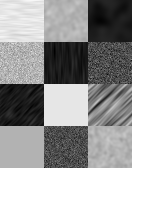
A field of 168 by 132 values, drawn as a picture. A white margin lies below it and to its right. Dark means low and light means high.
It is made of 4 by 3 panels. Panel 1,1: very high, streaked across, faint in contrast. Panel 1,2: high, blotchy, faint in contrast. Panel 1,3: very low, smooth, faint in contrast. Panel 2,1: high, fine-grained. Panel 2,2: very low, streaked downward, faint in contrast. Panel 2,3: low, fine-grained. Panel 3,1: very low, slanting up to the right, faint in contrast. Panel 3,2: very high, flat. Panel 3,3: middling, slanting up to the right, strong in contrast. Panel 4,1: high, flat. Panel 4,2: low, fine-grained. Panel 4,3: high, blotchy, faint in contrast.
